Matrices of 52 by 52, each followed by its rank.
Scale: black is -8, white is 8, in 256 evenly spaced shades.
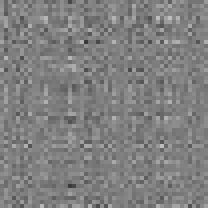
five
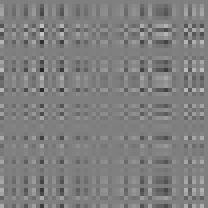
one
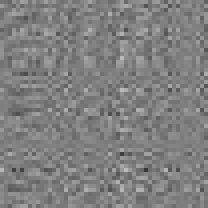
five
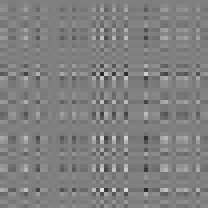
one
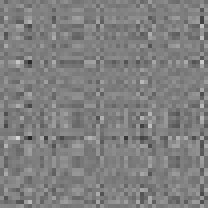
three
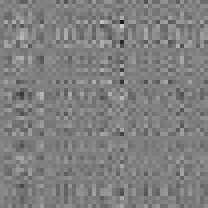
three
